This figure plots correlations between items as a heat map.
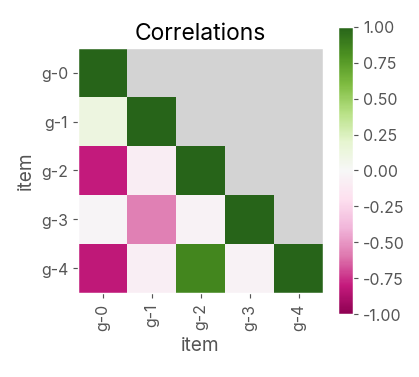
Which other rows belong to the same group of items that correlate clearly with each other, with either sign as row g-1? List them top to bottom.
g-3
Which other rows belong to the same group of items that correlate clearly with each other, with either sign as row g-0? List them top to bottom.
g-2, g-4
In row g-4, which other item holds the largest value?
g-2
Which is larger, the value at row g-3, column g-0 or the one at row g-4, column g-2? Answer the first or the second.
the second
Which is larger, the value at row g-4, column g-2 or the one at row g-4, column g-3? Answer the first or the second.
the first
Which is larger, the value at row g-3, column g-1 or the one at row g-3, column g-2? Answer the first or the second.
the second
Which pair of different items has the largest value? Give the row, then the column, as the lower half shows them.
g-4, g-2
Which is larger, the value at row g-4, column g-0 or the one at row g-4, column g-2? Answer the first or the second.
the second
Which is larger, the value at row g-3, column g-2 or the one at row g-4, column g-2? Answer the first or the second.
the second
